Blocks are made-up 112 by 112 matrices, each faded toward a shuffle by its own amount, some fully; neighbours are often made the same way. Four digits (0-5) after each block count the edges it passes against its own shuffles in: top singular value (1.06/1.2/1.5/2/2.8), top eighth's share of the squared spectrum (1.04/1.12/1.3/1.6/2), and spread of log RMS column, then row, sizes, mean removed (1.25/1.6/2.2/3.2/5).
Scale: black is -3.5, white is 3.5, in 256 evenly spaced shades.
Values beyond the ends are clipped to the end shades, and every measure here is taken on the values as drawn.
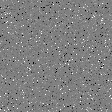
0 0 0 0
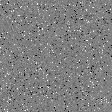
2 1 1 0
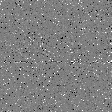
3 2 0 1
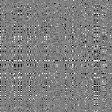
5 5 3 3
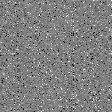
3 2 1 1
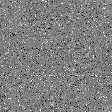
3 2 0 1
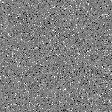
3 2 0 1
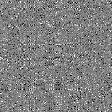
4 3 2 2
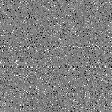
4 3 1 2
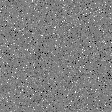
0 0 0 0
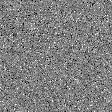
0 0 0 1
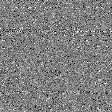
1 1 0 3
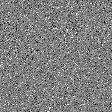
0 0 0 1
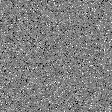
0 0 0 0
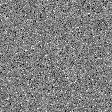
0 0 0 0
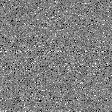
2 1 0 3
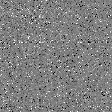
3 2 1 1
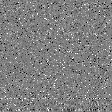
3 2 1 1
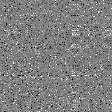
4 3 1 2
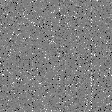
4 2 1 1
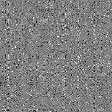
4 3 2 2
